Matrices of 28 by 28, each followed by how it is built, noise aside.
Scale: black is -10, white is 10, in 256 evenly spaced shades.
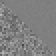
lower triangular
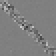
banded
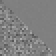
lower triangular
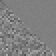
lower triangular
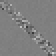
banded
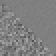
lower triangular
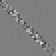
banded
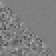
lower triangular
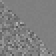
lower triangular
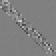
banded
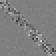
banded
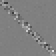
banded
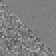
lower triangular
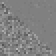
lower triangular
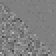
lower triangular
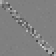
banded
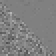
lower triangular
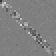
banded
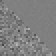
lower triangular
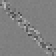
banded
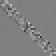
banded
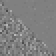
lower triangular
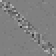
banded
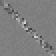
banded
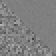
lower triangular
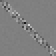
banded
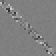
banded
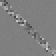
banded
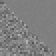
lower triangular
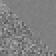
lower triangular
